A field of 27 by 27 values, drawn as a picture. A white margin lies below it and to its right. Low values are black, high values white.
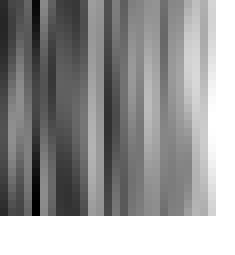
Ninth with the highest average: middle right. Calmest part: bottom right. Grain: streaks running down. Average level on the scale: 50%. Slope: up to the right. Roughest part: bottom left.
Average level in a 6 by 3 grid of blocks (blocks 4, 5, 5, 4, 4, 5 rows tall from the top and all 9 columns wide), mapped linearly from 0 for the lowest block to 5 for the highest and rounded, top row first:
024 | 025 | 125 | 125 | 124 | 024
